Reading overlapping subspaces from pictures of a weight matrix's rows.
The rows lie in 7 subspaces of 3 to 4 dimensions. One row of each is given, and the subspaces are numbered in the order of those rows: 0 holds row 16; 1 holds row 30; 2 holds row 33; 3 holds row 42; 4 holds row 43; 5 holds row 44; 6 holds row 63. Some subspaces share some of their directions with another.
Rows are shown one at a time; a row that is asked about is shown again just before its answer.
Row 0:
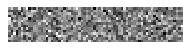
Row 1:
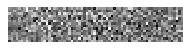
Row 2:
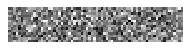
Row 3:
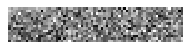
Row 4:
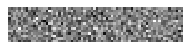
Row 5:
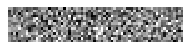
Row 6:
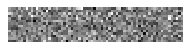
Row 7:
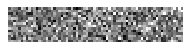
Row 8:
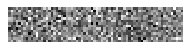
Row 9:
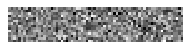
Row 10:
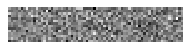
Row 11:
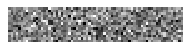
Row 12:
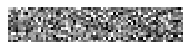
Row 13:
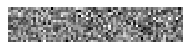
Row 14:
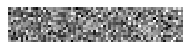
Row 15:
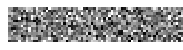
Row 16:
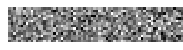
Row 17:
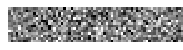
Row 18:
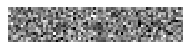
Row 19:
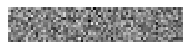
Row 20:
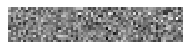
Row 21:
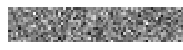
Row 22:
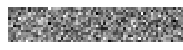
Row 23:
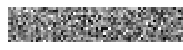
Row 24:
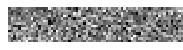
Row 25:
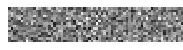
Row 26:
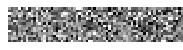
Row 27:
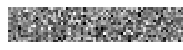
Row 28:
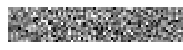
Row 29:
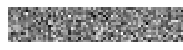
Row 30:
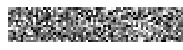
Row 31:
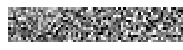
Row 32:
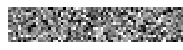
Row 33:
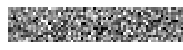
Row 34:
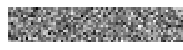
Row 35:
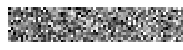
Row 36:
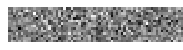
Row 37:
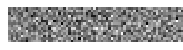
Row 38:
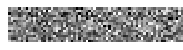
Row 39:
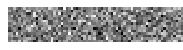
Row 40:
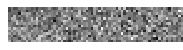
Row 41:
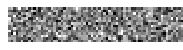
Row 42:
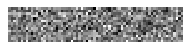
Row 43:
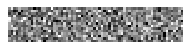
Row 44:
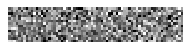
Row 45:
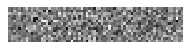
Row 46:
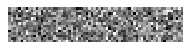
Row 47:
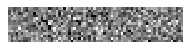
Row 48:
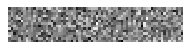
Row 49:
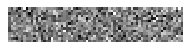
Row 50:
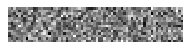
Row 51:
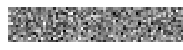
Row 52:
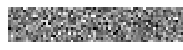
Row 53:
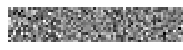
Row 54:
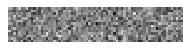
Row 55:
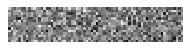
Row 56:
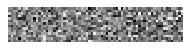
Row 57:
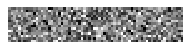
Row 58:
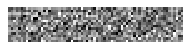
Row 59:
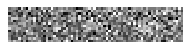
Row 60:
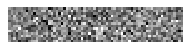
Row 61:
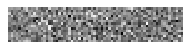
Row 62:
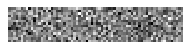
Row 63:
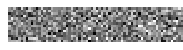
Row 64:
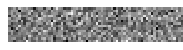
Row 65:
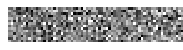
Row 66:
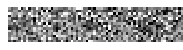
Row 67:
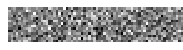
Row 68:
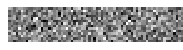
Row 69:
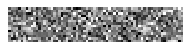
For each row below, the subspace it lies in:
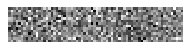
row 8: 1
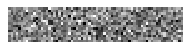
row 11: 2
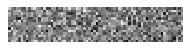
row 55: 6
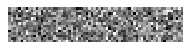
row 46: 4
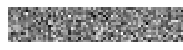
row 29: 3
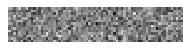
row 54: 4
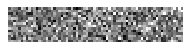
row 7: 2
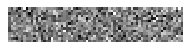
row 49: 0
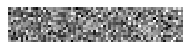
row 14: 6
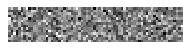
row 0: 4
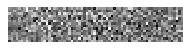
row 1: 0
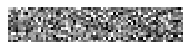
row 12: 3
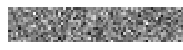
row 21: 5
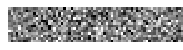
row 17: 5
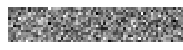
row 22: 2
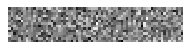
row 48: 6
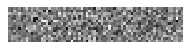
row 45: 3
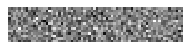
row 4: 4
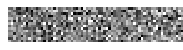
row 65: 0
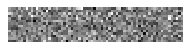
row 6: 5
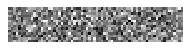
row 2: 3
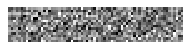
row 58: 3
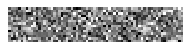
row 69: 2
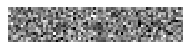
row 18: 0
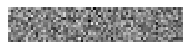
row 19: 1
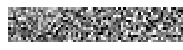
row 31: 2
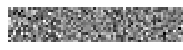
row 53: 4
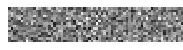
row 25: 6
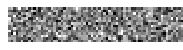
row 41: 4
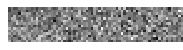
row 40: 2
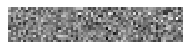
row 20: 4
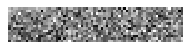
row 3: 2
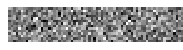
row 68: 3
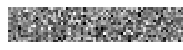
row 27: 0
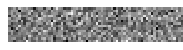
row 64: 6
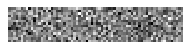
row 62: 1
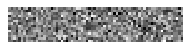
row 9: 0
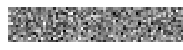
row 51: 0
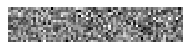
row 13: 4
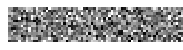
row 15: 5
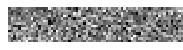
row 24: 2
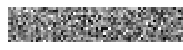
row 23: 0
